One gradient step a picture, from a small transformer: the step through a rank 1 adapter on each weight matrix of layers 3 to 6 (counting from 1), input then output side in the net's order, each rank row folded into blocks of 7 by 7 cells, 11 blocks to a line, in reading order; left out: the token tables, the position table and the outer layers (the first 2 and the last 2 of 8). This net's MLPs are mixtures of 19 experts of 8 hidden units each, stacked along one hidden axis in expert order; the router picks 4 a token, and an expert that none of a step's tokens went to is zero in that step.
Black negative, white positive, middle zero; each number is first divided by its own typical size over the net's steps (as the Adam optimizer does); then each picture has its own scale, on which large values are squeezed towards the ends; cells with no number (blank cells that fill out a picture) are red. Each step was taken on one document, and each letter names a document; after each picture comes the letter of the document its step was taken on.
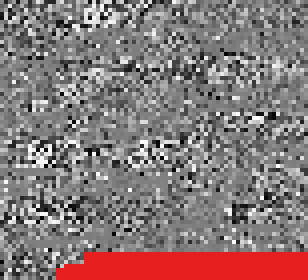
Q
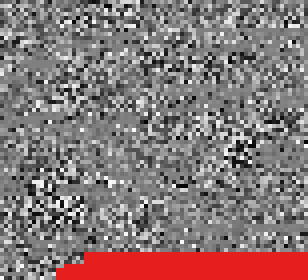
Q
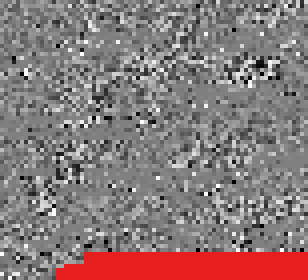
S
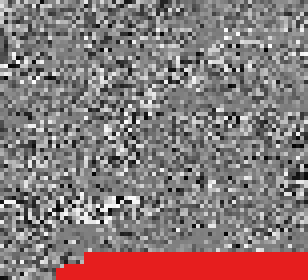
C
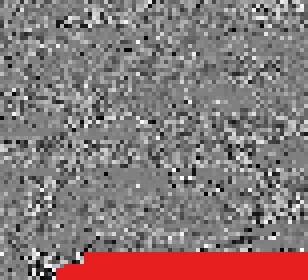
S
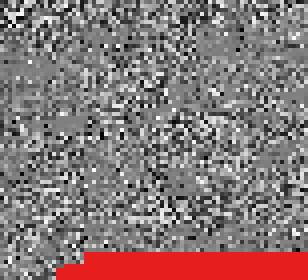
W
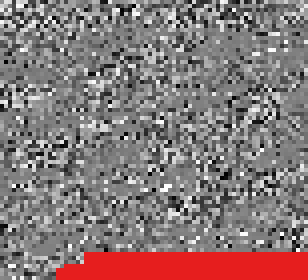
W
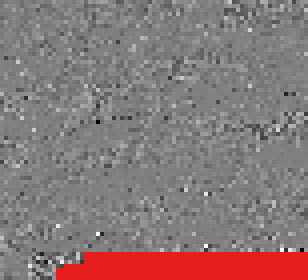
S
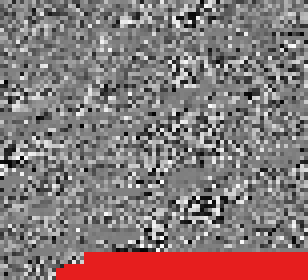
W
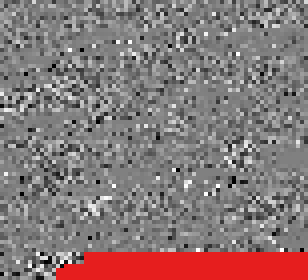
S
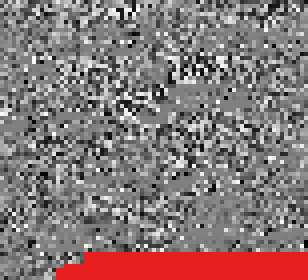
C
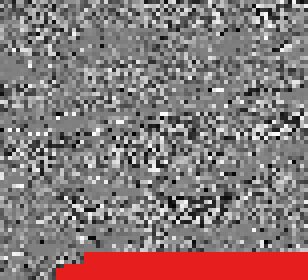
W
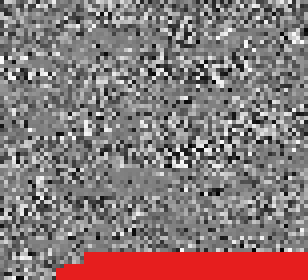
Q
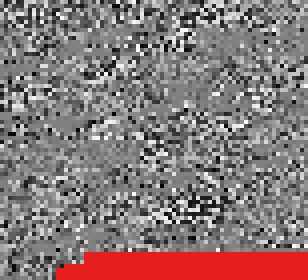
W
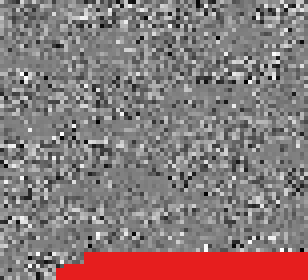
S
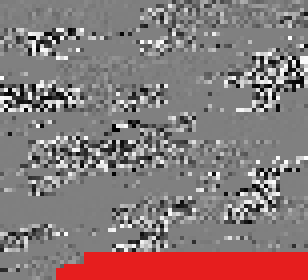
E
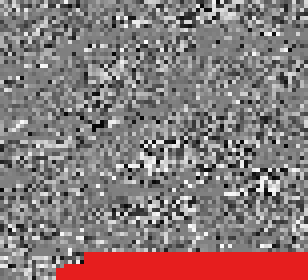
W
